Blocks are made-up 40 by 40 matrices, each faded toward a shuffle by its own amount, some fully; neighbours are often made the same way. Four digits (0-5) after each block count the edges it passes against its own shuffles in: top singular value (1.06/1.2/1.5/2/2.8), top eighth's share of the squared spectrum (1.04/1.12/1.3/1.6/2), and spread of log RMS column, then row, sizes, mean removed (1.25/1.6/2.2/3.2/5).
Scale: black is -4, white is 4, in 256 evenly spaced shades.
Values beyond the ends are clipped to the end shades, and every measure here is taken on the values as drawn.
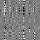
4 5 3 2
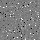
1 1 0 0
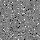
2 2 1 0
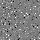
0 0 0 0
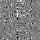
3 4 2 1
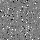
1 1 0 0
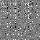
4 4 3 1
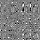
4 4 2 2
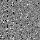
1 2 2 0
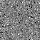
0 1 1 0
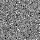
0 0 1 0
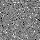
0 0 0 0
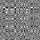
4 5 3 3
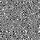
3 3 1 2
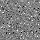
0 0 0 0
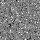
0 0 0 0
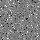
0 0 0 0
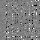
3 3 2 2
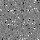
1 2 0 1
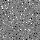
1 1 0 1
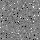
1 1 0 0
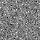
2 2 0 0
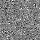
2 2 0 0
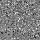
0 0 0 1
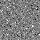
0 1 0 0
